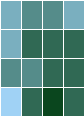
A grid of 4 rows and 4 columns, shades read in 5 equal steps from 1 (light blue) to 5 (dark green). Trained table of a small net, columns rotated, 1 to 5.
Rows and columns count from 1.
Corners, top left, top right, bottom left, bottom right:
2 2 1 4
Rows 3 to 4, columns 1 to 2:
3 3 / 1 4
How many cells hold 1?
1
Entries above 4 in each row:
0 0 0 1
